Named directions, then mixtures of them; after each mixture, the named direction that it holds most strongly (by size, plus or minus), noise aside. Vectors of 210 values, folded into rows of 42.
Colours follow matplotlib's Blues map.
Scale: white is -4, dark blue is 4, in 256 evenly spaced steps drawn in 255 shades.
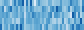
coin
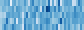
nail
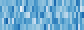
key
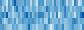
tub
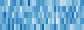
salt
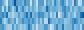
tub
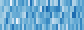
nail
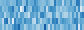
key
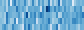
nail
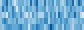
tub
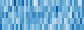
coin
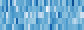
tub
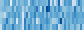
nail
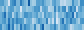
salt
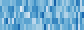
key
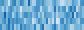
salt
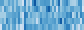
coin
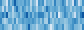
tub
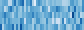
coin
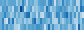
key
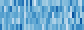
coin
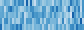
coin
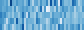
nail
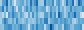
tub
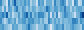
tub
